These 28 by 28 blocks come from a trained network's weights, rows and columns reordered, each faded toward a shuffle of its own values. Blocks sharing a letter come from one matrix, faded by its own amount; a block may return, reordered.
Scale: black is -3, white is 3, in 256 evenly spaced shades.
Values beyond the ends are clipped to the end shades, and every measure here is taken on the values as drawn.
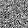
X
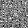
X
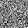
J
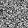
J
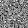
X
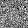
X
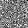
X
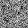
J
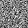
J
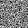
X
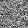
J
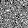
X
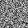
J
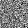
J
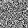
J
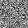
X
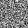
J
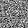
J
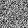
J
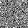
X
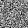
J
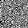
X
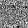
X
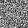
J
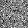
X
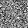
J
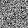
J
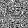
X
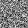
J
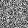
J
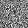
J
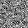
X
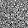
X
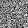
J
